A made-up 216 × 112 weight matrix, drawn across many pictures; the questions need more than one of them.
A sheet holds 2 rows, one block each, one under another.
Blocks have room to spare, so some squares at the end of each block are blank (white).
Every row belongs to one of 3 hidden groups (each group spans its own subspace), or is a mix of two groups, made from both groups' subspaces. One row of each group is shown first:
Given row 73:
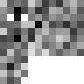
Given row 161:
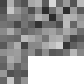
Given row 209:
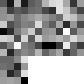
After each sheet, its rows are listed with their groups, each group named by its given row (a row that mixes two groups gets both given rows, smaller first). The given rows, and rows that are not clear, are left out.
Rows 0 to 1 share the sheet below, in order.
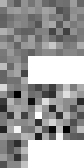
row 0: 209
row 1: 73
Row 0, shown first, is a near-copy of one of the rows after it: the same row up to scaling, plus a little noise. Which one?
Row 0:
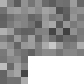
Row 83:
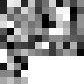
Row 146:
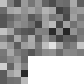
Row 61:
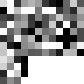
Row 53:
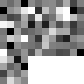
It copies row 146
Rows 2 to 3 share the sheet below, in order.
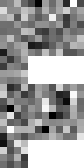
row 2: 161
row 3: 209
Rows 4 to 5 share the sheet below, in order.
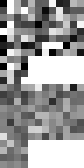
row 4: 161 and 209
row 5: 161
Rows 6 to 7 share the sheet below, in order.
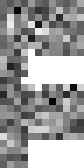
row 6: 73
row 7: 161
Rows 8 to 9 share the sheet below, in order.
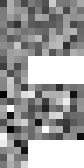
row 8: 161
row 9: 209
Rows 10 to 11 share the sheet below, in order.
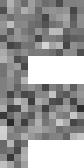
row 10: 209
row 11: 161
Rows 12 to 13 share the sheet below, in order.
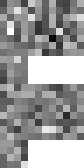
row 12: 73
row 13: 209
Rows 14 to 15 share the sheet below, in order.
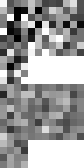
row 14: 73
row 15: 209
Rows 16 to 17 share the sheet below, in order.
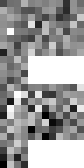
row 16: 73 and 209
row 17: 73
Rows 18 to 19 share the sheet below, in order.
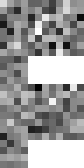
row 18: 73
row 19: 161
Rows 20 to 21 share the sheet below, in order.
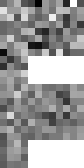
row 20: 161
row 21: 73 and 209
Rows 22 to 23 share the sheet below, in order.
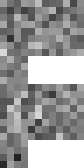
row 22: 161
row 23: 73
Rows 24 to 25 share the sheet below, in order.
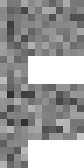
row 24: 73 and 161
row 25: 161 and 209
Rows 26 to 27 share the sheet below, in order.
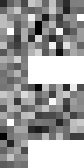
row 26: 73
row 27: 161
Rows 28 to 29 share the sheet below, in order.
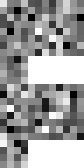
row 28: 73
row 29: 209
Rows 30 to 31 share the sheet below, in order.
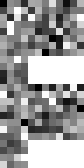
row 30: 73
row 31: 161
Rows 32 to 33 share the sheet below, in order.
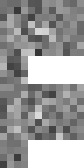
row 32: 73
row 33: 73
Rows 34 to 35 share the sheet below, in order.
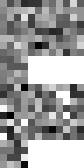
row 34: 161 and 209
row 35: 209
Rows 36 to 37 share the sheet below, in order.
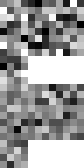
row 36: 161
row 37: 161 and 209
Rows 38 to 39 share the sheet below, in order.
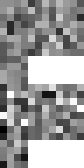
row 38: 73 and 161
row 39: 161
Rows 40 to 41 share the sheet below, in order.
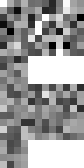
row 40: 73
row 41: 73 and 161
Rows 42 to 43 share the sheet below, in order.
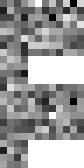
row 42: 161
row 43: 209
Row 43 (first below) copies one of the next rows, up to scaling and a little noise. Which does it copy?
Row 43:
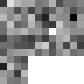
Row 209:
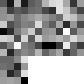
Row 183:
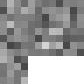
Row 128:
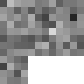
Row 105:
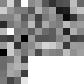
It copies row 128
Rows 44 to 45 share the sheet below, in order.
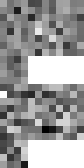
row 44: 73
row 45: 209
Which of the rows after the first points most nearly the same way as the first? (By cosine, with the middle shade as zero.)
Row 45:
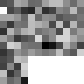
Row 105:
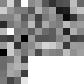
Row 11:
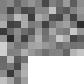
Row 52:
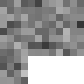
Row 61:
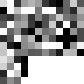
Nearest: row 52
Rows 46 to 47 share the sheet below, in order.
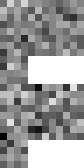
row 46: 73 and 209
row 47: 161
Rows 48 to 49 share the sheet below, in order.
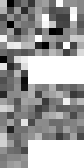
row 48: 209
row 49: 73 and 209
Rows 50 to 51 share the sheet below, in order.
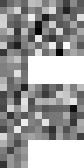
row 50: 73
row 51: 73 and 209
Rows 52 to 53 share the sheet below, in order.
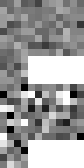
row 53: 209
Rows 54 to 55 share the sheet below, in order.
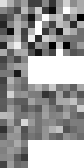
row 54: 73
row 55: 161
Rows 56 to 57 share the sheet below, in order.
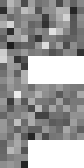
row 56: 209
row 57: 73
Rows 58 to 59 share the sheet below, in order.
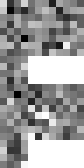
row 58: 161 and 209
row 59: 73
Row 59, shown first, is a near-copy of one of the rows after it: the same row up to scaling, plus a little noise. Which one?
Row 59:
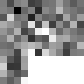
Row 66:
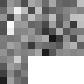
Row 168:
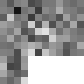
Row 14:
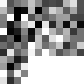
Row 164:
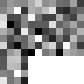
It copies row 168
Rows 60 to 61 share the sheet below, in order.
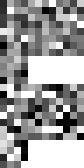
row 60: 161
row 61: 209
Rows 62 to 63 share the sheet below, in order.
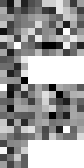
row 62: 209
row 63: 161 and 209
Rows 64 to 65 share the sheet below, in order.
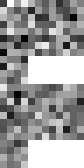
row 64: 209
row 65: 73
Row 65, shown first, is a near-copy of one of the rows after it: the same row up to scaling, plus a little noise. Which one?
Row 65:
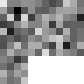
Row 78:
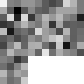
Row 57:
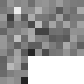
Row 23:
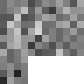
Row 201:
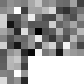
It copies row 78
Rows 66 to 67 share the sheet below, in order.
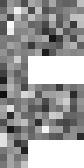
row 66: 73
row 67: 209
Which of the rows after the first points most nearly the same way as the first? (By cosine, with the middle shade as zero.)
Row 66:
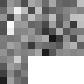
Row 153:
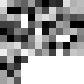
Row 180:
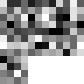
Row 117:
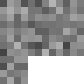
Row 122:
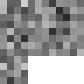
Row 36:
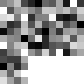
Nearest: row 117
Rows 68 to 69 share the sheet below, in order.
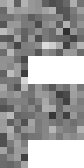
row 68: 209
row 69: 209
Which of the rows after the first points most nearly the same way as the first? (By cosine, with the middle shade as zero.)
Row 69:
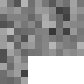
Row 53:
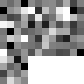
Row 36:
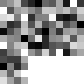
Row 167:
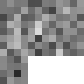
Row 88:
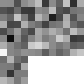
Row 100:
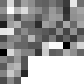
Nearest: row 100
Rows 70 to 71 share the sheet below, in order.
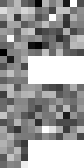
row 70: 161
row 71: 209
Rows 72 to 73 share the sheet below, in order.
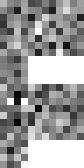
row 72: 73
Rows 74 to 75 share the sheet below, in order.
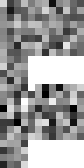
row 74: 161
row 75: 73
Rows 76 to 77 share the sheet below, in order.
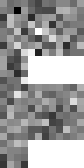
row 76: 73
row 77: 73 and 209
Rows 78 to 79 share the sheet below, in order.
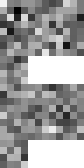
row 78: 73
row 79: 209
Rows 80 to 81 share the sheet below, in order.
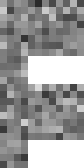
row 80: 161
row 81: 161
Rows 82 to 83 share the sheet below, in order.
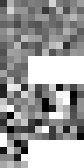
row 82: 161
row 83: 209
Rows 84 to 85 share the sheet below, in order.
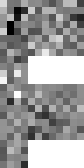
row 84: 73
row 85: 73
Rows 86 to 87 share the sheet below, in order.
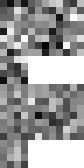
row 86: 73 and 209
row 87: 73 and 161
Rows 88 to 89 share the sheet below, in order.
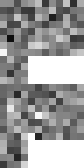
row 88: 161
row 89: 73
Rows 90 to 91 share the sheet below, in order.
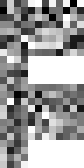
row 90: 161
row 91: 73
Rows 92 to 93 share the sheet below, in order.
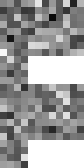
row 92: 161
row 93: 209
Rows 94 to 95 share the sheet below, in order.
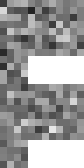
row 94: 209
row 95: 161 and 209
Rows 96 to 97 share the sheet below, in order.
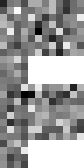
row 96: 73
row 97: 161 and 209
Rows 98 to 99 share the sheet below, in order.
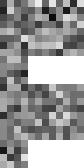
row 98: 161
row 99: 161 and 209
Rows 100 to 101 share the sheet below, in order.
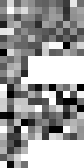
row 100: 161 and 209
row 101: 161
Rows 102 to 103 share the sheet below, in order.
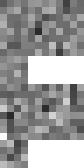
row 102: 73
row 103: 161 and 209
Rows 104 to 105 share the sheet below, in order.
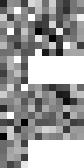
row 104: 73
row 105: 209
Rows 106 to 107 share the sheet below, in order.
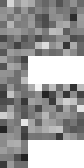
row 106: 209
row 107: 161
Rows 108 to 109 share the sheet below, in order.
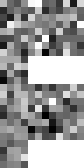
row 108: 73 and 161
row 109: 73 and 161
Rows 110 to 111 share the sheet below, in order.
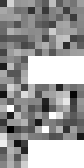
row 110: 161 and 209
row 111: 209
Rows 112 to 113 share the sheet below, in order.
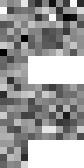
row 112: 161 and 209
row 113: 209
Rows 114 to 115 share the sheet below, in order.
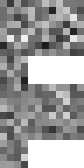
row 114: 161 and 209
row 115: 209
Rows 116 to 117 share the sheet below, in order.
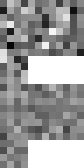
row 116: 209
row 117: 161
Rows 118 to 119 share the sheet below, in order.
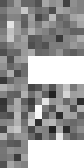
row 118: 73 and 161
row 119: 73
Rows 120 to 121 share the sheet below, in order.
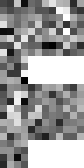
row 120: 209
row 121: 73
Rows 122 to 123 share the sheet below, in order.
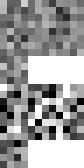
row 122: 161 and 209
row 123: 73
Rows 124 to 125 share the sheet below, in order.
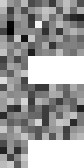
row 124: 73 and 161
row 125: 161
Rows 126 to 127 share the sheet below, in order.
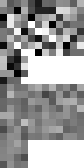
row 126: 73
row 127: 161
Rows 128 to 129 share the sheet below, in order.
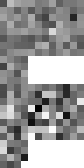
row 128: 209
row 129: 73 and 209
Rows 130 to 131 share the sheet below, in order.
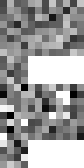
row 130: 161
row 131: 209
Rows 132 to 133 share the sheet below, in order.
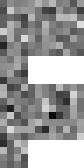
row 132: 161
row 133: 209
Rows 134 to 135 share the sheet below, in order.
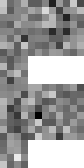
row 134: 161 and 209
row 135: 73
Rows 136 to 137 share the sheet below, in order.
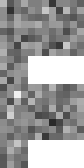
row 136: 161
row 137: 73
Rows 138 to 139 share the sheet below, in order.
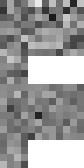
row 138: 161
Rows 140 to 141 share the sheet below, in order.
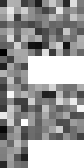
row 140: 161
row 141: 161
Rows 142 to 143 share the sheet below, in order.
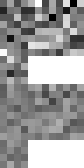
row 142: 161
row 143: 161
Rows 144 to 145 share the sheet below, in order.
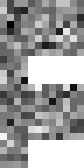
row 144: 73 and 209
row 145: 161
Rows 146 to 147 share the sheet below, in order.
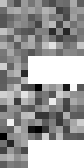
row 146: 209
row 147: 161
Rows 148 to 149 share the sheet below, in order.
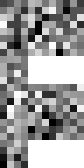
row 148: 73
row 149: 73
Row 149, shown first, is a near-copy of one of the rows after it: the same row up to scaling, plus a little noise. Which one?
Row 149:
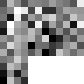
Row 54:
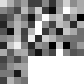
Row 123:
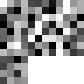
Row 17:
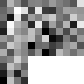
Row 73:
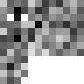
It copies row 17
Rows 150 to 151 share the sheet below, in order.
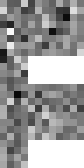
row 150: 209
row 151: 73
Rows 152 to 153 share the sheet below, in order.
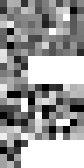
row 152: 209
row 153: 73 and 161
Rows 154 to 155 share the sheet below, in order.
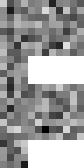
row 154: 161
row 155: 209
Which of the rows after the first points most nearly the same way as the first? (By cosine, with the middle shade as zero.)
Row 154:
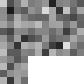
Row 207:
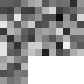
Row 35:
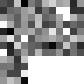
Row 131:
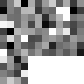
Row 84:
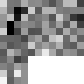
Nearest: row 207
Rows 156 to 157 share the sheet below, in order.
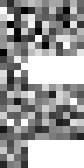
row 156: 73 and 209
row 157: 161 and 209
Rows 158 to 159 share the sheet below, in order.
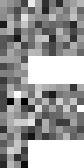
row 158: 73
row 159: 73 and 161
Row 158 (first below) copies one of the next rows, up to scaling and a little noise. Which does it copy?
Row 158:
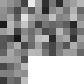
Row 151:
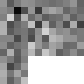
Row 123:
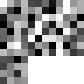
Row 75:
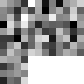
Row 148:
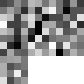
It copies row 75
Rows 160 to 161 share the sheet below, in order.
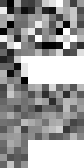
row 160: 209
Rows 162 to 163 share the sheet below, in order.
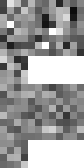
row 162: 209
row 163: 209
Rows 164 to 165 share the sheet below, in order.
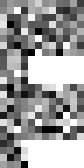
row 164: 73
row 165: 209
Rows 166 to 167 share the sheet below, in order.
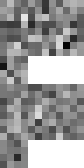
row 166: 73 and 161
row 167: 73
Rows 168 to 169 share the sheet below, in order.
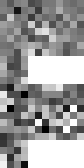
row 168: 73
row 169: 73 and 209
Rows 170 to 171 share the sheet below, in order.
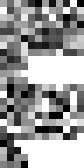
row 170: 161
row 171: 209
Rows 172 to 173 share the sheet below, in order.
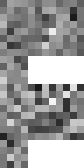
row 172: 73 and 209
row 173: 161
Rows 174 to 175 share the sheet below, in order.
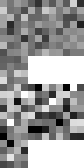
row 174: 73 and 161
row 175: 161
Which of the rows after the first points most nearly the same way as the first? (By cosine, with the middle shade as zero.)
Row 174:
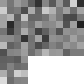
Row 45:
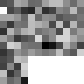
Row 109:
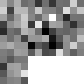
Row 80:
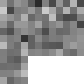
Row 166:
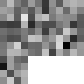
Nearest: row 80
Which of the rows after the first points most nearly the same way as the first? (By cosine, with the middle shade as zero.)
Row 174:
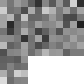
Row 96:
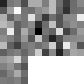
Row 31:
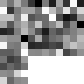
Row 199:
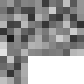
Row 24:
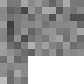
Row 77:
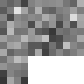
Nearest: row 31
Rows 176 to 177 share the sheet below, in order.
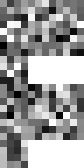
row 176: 161
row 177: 73 and 209
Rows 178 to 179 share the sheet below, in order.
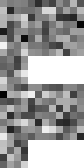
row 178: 161
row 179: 209
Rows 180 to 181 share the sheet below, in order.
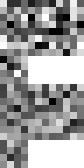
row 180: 161 and 209
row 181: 161
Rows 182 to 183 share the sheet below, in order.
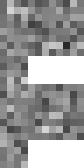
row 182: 161 and 209
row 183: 209
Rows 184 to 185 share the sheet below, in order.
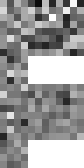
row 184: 161
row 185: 209
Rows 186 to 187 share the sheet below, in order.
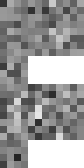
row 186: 161 and 209
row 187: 73
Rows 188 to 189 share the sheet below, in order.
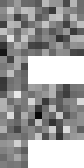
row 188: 161
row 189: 73
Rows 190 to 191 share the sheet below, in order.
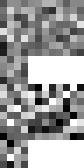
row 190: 161
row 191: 161
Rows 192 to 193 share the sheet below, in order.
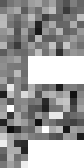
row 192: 73
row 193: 209
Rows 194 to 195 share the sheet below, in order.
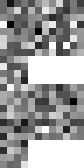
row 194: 73 and 209
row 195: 209
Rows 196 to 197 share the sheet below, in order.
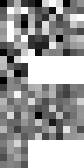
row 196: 73 and 161
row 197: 73
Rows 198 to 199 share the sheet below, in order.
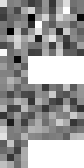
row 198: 73 and 209
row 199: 161
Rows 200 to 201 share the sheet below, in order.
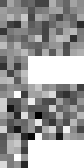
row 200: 161
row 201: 73
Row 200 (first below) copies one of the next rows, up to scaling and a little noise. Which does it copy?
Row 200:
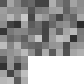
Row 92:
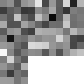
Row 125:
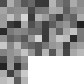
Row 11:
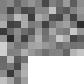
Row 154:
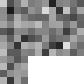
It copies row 125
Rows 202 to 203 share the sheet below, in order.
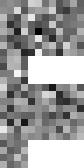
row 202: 73
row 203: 161 and 209
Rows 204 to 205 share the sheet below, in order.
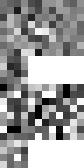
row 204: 73
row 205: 73
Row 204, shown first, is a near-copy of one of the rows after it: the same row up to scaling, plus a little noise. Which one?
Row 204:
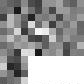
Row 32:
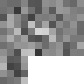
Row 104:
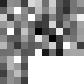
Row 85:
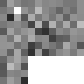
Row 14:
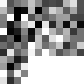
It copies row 32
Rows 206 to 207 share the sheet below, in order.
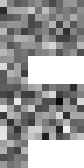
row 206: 209
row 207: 73 and 161
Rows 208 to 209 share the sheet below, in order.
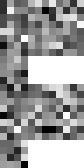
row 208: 161
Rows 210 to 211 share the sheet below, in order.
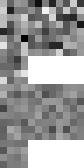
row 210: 161
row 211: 73 and 209
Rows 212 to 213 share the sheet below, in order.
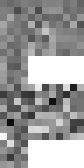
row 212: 73
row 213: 161
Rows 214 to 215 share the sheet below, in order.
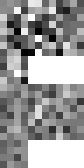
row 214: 73
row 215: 73
